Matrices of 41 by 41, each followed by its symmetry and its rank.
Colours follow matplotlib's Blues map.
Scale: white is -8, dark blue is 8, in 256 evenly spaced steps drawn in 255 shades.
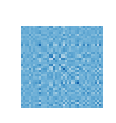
symmetric, rank three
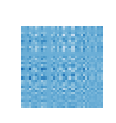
antisymmetric, rank two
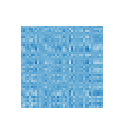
neither, rank three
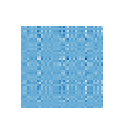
neither, rank two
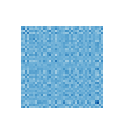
symmetric, rank three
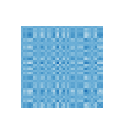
symmetric, rank two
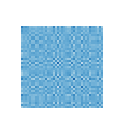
symmetric, rank two
